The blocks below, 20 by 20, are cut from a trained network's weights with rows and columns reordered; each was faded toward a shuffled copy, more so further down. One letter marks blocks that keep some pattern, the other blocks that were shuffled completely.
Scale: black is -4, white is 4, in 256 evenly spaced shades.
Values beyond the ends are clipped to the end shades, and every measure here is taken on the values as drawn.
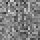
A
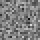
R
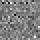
A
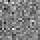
A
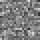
A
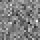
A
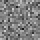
R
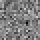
R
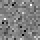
R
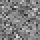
R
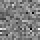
A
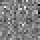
A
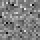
R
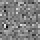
A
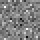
R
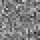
R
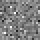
R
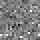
R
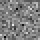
R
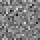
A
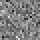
R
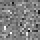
R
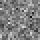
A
